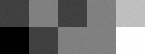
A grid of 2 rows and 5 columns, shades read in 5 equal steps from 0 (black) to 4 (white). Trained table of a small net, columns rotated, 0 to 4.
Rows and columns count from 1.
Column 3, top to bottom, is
1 2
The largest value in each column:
1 2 2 2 4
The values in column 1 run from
0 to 1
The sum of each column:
1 3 3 4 7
